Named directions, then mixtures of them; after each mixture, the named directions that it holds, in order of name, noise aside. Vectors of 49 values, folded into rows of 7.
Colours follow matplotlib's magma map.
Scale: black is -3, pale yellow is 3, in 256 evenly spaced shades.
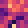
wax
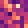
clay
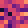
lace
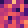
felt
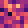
clay, lace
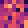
clay, felt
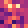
clay, wax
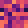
felt, lace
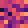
lace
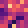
wax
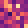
clay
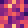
felt, wax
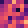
felt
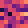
lace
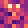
clay, wax
